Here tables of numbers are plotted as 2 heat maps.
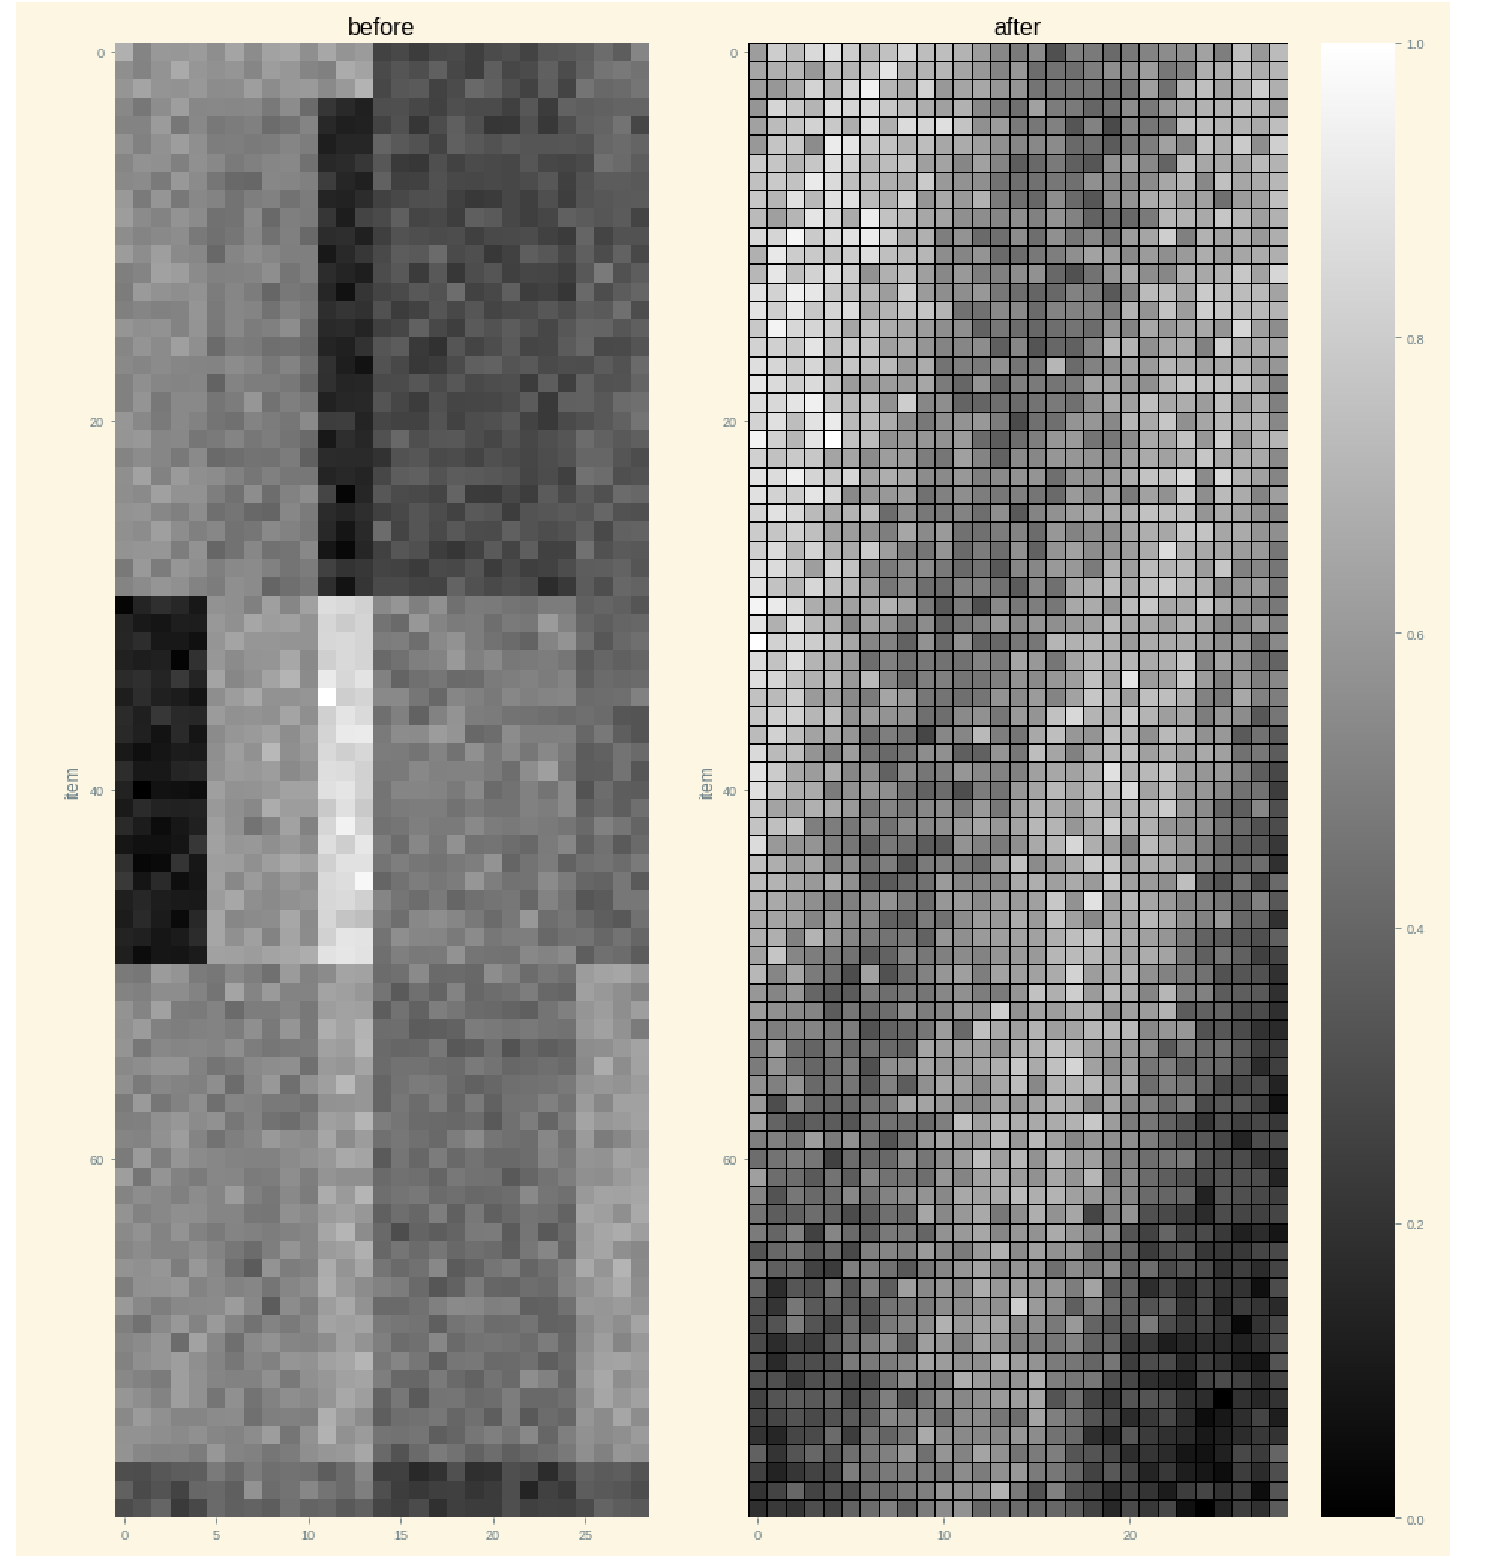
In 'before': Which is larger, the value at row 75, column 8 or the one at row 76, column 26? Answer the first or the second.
the first
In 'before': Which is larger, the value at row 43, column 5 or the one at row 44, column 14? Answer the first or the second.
the first
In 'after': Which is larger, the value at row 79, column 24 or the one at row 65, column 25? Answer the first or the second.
the second
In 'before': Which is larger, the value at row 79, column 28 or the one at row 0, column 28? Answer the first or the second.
the second
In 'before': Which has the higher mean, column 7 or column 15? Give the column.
7
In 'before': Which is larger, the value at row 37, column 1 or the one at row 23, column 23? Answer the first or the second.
the second
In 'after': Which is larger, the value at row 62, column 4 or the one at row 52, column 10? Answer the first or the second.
the second
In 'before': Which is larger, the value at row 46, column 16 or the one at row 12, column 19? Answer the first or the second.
the first
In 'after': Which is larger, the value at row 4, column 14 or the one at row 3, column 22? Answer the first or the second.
the second
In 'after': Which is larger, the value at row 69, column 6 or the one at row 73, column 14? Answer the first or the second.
the second
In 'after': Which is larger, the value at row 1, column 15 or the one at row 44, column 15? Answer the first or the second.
the second
